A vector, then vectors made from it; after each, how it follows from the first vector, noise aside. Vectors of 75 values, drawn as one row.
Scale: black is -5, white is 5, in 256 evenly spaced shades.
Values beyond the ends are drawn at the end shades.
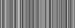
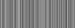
shrunk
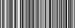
scaled up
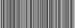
wrapped around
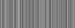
shrunk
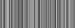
wrapped around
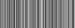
wrapped around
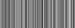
wrapped around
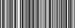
scaled up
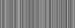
shrunk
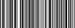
scaled up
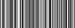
scaled up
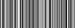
scaled up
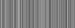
shrunk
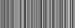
wrapped around
